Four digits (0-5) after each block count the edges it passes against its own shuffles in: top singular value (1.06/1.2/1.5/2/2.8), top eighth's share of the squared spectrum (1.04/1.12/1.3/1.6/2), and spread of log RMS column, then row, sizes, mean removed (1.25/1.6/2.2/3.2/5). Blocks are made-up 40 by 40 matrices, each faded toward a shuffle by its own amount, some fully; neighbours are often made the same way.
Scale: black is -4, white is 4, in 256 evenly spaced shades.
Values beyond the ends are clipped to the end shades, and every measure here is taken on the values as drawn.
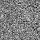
2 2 0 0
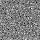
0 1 0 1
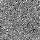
0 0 0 0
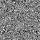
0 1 0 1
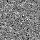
0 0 0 0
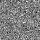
0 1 0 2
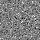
0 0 0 0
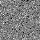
0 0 0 0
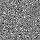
0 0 0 0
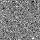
1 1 0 1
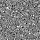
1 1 0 0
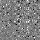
3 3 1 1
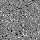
2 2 0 0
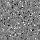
1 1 0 0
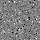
2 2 0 0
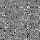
3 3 1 1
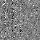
1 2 2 0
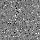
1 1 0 0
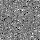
0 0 0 0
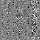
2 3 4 0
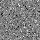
0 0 0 0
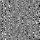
1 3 3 0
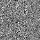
1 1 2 0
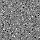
0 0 1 0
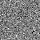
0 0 0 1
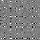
4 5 2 2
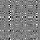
4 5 3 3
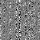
2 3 3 0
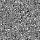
0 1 2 0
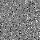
0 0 1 0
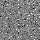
1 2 1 0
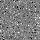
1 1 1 0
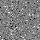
1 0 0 0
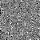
0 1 1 0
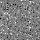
1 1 2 0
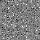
1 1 2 0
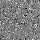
1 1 0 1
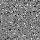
2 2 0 0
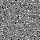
2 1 0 0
